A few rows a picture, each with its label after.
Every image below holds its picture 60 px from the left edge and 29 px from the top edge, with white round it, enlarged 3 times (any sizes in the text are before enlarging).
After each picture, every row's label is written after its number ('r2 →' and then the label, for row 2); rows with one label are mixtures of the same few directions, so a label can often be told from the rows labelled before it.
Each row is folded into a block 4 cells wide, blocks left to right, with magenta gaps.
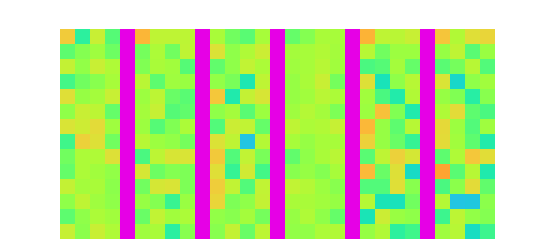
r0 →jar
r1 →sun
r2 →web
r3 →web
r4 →sun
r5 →sun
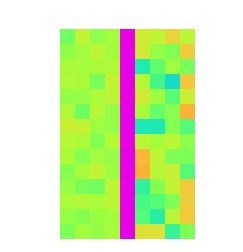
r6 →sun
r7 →web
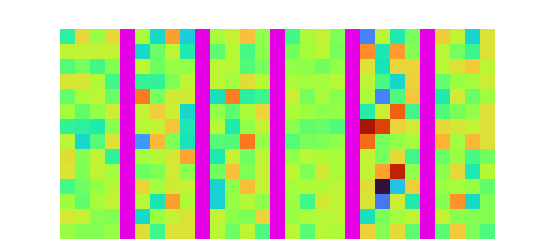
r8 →jar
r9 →jar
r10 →web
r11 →jar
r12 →sun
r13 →jar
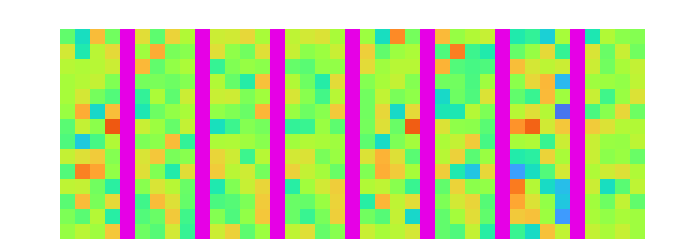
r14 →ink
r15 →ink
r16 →web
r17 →web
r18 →ink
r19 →ink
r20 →web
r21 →sun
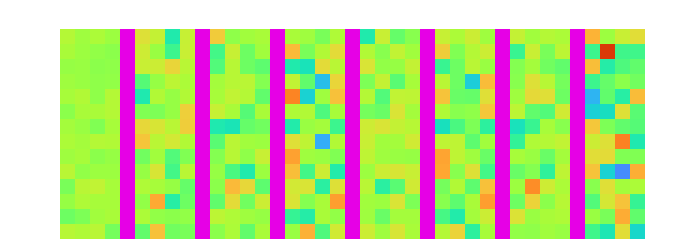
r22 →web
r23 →jar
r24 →sun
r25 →web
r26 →sun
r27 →web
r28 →sun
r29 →ink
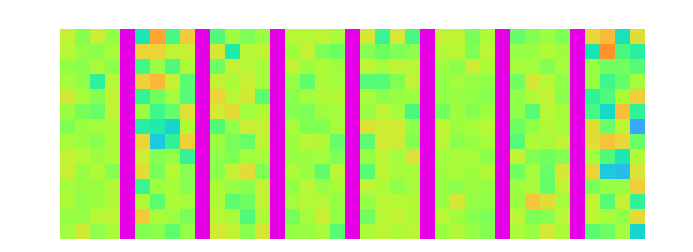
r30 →web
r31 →jar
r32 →ink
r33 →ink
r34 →jar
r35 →jar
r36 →sun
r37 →ink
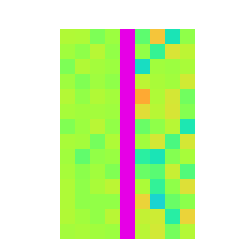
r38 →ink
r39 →ink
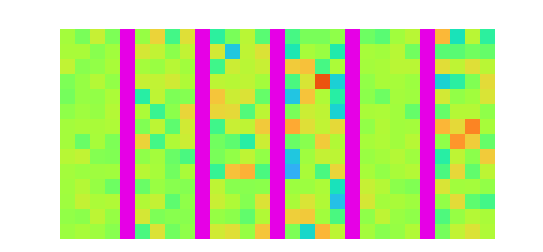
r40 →ink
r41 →jar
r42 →ink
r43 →web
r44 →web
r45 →jar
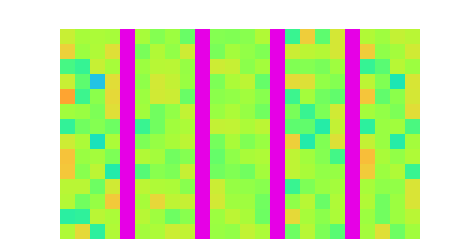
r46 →web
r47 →sun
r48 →web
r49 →jar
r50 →web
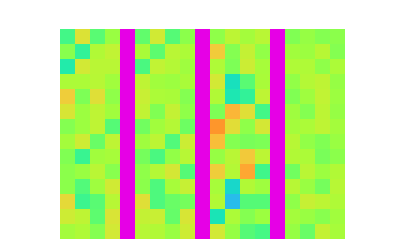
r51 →ink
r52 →ink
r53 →sun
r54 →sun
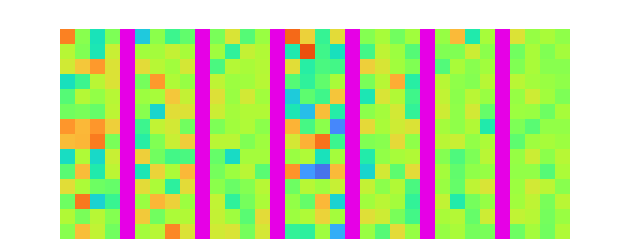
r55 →jar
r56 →sun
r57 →ink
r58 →ink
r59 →web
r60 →ink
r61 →sun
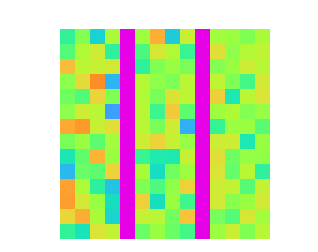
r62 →web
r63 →ink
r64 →web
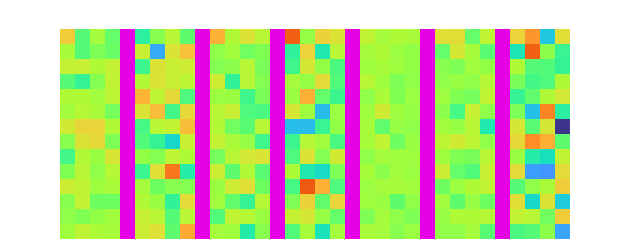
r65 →jar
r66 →ink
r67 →sun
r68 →sun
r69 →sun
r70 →ink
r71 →ink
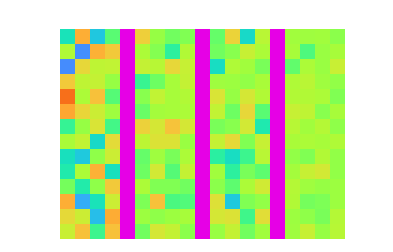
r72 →ink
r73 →jar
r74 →ink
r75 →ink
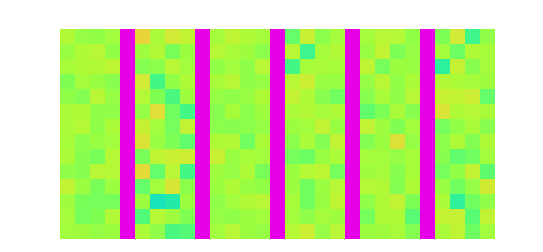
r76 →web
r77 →sun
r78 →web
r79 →ink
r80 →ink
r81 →ink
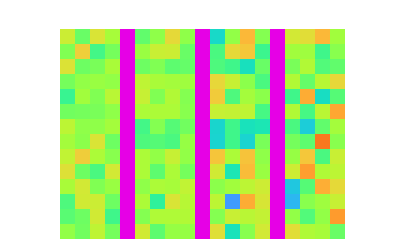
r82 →ink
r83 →jar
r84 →jar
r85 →web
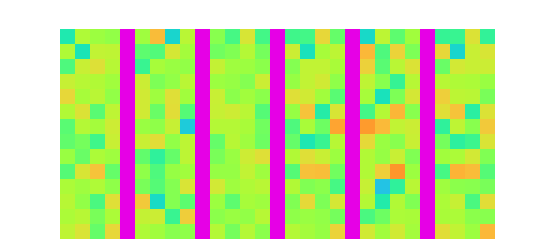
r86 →ink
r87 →ink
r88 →jar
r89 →ink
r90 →sun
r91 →ink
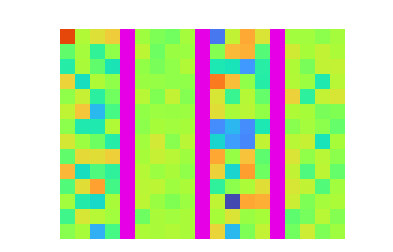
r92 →sun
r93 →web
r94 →jar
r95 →web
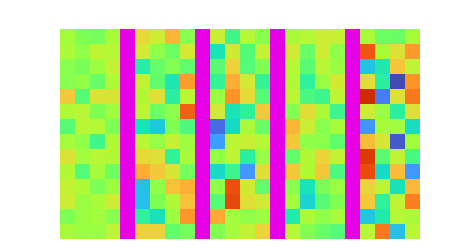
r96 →web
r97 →web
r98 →sun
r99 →sun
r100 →web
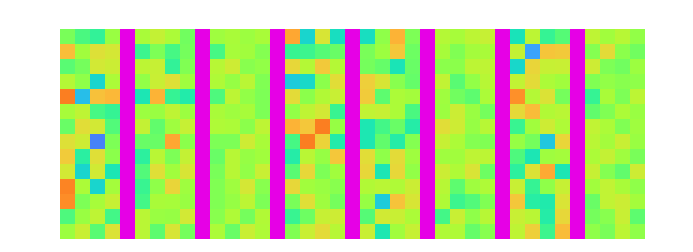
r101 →web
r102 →web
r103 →web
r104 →jar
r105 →jar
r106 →sun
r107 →ink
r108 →ink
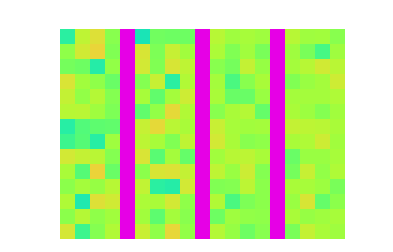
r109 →jar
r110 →sun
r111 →sun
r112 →jar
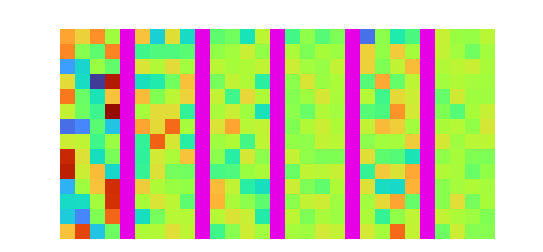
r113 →web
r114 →jar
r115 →web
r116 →sun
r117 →sun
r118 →jar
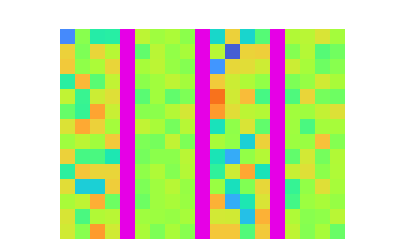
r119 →sun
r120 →web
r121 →ink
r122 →web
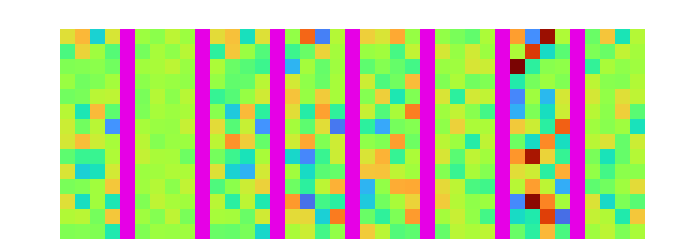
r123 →ink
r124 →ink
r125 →ink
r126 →ink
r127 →web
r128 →web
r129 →ink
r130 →ink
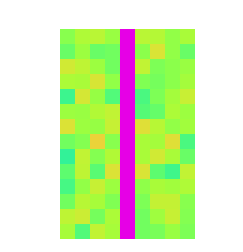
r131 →web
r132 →ink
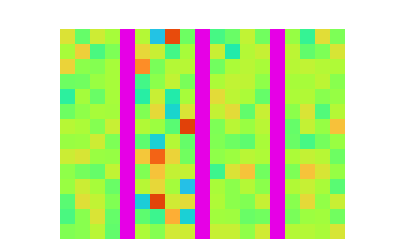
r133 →ink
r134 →ink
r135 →ink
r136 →ink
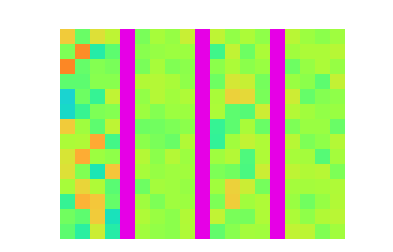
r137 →ink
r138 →jar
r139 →sun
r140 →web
